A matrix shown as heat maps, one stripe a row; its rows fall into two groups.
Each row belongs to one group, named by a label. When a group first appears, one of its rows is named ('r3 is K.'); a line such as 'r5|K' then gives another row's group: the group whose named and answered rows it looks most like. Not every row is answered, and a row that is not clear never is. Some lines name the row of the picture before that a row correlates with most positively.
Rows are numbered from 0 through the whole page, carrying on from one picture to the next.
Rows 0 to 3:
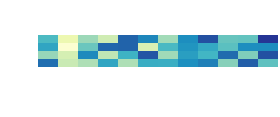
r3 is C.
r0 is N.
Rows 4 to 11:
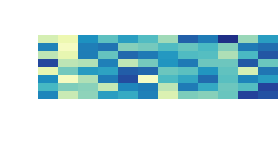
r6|N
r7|C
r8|N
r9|C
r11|C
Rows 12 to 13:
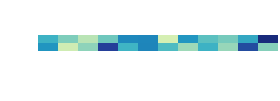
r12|N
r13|C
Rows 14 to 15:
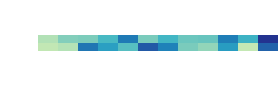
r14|N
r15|N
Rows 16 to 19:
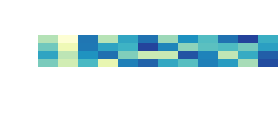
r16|N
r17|N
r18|C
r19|N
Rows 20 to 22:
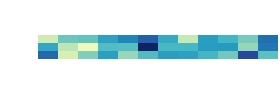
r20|N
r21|N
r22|C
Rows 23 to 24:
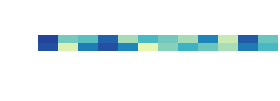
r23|C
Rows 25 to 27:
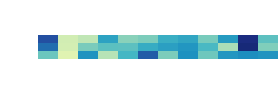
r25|C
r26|C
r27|N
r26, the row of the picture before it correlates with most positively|23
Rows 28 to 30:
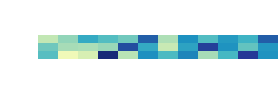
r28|N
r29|N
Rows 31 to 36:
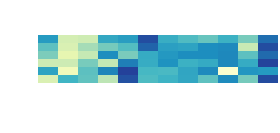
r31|N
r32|N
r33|N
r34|N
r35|C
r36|N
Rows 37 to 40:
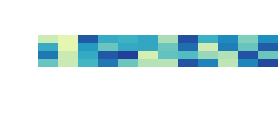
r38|N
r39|C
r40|C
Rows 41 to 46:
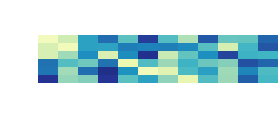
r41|N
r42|N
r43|N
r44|C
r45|C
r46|C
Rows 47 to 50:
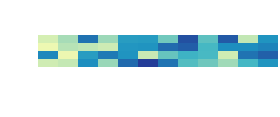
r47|N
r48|N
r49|C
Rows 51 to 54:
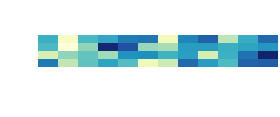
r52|C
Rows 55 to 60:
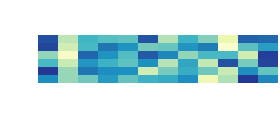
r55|C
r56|C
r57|N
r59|C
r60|C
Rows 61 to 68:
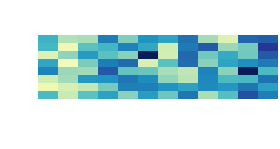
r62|N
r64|C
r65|C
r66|N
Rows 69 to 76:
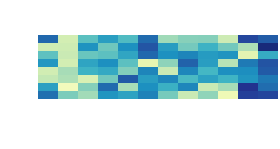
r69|C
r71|N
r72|C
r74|N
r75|C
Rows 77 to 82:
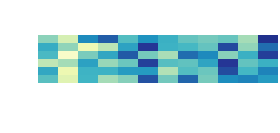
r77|N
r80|N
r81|N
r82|N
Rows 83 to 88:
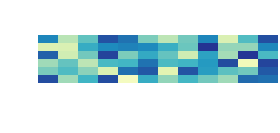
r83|C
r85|C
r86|N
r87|N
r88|C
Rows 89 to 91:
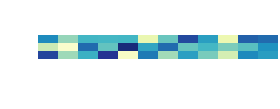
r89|C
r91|C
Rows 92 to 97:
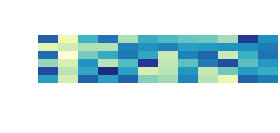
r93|N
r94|C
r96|C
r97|C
